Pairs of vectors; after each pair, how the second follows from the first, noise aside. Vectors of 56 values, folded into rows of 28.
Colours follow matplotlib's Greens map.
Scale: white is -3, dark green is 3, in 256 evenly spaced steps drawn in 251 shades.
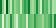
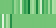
partly zeroed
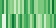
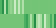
partly zeroed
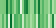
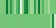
partly zeroed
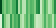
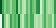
copied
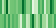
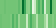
partly zeroed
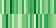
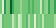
partly zeroed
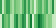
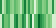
copied
